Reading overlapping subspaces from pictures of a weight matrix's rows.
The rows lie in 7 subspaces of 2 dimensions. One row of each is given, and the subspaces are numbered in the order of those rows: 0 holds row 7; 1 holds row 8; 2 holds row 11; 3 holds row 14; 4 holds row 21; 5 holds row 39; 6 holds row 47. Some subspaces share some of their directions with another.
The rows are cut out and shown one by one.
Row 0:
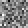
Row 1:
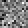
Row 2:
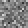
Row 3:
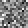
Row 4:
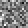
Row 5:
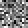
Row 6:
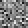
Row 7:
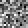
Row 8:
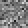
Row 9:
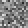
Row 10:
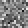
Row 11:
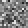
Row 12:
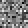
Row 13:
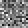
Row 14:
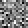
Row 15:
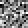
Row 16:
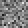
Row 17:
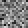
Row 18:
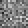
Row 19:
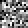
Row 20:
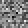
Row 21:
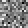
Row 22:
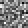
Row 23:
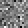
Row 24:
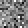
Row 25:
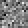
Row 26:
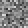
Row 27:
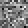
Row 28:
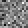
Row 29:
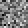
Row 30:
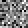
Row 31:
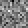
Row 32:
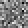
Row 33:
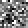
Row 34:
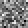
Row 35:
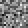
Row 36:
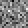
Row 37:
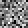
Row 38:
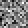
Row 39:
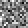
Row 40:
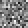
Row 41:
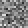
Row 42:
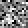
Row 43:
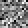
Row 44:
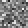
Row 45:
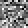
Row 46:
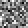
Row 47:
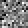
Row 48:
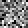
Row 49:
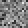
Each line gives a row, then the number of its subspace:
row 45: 1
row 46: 5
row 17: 3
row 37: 6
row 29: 0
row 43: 1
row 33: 2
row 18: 3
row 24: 2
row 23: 2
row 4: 5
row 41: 1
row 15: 0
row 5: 3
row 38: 5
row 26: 1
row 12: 4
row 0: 3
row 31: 5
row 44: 2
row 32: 0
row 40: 6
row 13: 3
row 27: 1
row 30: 4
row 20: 4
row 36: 5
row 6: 3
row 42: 2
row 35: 0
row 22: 0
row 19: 6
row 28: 4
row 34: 4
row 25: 6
